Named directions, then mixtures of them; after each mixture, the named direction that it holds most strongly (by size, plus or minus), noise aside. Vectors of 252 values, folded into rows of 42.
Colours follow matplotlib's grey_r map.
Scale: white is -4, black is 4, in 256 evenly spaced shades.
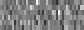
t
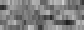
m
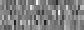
t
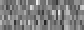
t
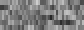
m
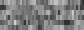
m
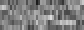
m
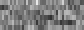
m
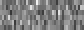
t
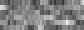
m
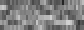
m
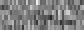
t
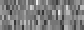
t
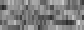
m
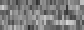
m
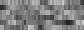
m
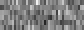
t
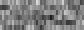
m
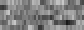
m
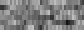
m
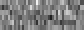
t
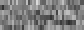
m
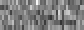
t
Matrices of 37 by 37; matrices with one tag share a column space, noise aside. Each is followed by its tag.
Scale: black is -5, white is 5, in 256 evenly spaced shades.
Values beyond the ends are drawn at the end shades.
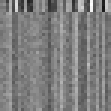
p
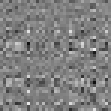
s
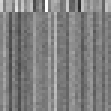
p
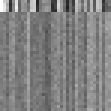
p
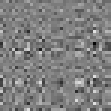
s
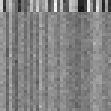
p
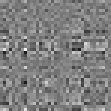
s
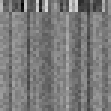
p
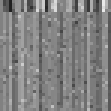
p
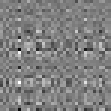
s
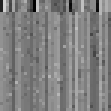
p
